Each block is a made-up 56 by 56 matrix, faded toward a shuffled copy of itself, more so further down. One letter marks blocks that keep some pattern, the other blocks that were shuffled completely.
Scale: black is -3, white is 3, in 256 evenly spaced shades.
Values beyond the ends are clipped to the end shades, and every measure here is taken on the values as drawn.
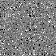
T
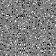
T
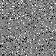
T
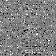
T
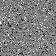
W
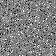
W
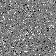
W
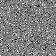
W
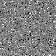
T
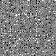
T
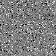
T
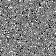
W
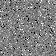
W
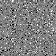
T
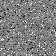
W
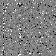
T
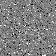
W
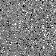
T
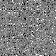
T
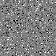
T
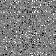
T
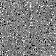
T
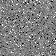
W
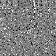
T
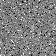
W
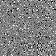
T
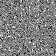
W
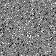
W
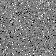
W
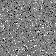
W
